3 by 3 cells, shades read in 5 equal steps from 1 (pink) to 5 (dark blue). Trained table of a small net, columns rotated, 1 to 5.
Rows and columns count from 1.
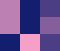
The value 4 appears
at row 1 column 3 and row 3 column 3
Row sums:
11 10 10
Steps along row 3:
down up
